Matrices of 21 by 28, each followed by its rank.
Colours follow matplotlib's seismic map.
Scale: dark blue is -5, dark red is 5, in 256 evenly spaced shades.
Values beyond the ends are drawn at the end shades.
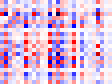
two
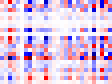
two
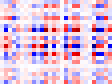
two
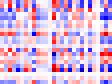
two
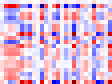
two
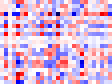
three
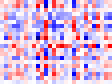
three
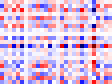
two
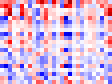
three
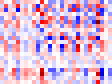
three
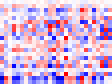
three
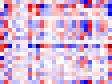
three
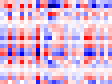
two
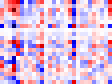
three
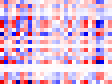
two
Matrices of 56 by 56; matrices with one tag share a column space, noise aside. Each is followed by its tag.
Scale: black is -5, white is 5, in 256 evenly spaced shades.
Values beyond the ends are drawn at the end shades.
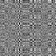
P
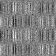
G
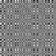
P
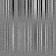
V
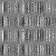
G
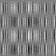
G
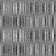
G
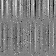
V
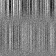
V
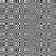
P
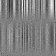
V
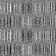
G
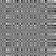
P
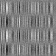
G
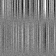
V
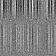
V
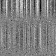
V
